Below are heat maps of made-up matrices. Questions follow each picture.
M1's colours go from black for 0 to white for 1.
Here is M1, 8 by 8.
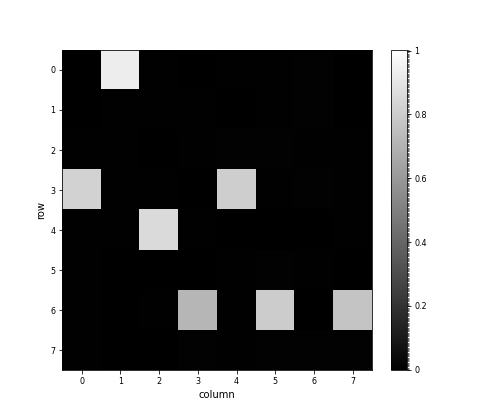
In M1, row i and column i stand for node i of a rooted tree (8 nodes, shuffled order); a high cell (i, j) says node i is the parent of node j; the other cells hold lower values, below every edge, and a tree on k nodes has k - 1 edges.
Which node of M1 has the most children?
6
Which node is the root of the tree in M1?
6
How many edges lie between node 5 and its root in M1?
1
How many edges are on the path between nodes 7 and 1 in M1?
4
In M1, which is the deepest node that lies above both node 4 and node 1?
3
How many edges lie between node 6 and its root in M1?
0
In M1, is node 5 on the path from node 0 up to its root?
no
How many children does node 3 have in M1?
2
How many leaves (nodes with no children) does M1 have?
4
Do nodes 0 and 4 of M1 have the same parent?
yes
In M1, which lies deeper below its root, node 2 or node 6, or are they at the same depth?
node 2
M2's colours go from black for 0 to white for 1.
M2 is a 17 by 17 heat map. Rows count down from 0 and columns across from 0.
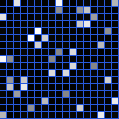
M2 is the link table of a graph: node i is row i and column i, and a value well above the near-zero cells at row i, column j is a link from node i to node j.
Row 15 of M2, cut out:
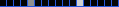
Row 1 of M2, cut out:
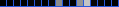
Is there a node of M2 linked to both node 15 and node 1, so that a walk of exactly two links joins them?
yes
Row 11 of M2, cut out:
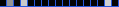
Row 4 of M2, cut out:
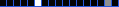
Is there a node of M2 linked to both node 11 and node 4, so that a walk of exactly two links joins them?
yes
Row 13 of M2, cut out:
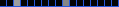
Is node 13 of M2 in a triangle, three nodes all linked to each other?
no
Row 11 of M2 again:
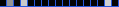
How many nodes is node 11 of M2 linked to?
3
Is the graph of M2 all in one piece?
yes
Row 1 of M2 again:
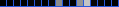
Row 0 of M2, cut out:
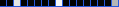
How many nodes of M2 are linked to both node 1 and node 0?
1
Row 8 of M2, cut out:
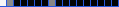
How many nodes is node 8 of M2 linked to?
3
